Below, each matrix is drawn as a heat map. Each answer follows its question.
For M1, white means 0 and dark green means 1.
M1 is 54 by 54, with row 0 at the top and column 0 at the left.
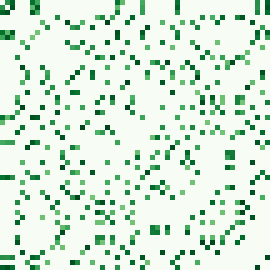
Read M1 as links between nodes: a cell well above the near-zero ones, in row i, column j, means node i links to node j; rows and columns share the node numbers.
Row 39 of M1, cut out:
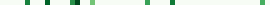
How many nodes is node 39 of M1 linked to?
8
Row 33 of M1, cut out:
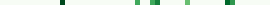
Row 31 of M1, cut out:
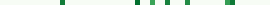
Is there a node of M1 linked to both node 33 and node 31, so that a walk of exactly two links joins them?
yes
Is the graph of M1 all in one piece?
yes
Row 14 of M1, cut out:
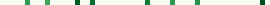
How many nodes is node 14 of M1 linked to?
8
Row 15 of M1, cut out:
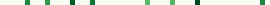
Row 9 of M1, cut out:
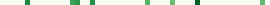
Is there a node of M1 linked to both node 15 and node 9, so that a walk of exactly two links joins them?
yes
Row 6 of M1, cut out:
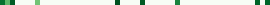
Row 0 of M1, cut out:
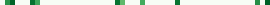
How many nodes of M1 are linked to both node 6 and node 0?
8
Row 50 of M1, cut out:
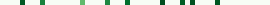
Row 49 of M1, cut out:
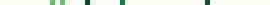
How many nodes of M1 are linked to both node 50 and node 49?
0
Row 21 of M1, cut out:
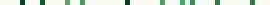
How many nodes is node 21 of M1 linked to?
10
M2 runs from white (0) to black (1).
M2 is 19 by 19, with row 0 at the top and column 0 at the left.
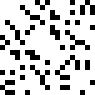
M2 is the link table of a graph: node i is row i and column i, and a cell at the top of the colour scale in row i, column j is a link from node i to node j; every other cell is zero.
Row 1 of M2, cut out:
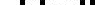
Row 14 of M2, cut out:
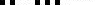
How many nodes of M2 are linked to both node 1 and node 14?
0
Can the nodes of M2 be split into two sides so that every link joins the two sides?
no
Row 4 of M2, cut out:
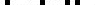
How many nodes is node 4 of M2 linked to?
4
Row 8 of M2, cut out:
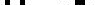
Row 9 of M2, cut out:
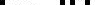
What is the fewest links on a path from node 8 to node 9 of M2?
3
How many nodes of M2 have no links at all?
0
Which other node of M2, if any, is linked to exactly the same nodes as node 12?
none
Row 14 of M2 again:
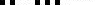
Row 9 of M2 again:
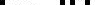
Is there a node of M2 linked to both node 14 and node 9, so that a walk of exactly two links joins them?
yes
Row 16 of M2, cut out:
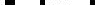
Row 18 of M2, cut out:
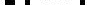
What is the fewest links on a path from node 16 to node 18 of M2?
1
